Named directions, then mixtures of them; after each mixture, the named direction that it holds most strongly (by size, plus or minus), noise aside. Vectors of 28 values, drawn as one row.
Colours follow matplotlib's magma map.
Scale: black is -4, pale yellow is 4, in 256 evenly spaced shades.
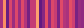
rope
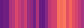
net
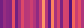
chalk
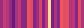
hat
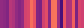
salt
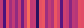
rope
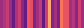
hat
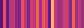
chalk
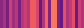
salt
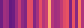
hat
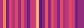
rope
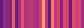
chalk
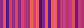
rope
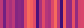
salt
